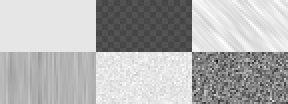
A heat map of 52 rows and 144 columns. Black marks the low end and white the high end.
The table splits into 2 rows of 3 panels. Panel 1,1: very high, flat. Panel 1,2: low, checkered, faint in contrast. Panel 1,3: very high, slanting down to the right, faint in contrast. Panel 2,1: high, streaked downward, faint in contrast. Panel 2,2: very high, fine-grained, faint in contrast. Panel 2,3: middling, fine-grained, strong in contrast.
